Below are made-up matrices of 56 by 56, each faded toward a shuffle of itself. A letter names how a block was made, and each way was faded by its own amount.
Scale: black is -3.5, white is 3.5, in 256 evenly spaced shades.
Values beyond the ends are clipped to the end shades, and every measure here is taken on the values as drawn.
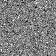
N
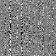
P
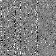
P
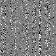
P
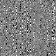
P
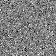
N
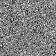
N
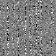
P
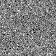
N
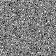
N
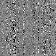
P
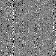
P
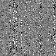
P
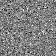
N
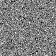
N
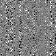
P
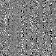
P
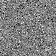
N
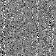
P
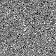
N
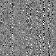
P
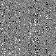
P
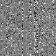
P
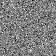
N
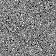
N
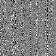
P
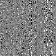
P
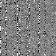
P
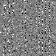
P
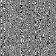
P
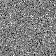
N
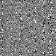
P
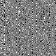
P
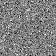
N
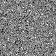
N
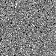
N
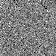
N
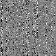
P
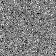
N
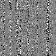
P
